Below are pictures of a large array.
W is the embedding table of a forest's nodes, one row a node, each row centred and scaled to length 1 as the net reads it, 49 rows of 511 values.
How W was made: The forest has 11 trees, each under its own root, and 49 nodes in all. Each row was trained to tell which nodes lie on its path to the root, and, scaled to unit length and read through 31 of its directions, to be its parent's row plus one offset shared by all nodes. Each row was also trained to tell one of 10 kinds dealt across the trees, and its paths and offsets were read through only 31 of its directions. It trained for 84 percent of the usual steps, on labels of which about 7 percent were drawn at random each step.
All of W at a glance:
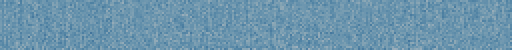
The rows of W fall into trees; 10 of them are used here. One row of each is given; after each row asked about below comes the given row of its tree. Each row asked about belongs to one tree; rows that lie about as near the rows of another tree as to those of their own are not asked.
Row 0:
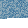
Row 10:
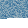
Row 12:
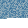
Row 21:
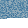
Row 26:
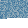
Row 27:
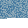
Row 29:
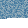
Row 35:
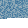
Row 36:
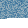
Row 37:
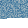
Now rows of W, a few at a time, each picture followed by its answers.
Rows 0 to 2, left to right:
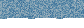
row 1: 37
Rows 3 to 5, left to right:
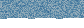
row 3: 0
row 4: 10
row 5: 29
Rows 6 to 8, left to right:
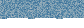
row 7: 10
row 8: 12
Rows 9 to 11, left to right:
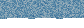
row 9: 29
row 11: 26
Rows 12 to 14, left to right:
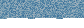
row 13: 29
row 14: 27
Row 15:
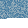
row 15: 36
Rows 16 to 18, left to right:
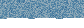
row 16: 12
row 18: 37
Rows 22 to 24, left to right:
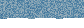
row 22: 26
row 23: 27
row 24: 37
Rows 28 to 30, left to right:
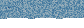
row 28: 35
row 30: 12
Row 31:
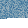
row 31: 21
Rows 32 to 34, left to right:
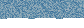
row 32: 10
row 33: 10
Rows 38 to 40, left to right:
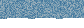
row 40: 36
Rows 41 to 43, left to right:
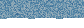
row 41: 36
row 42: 0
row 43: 37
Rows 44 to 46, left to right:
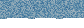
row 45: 29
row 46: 21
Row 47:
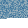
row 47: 12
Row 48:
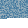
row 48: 21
